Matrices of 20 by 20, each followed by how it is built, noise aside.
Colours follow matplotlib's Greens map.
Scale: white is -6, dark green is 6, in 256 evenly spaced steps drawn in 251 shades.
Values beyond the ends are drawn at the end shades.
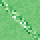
banded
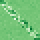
banded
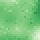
smooth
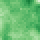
smooth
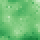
smooth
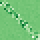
banded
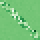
banded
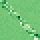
banded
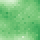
smooth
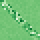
banded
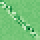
banded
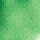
smooth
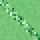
banded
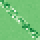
banded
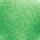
smooth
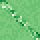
banded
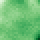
smooth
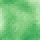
smooth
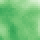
smooth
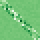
banded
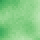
smooth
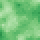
smooth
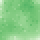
smooth
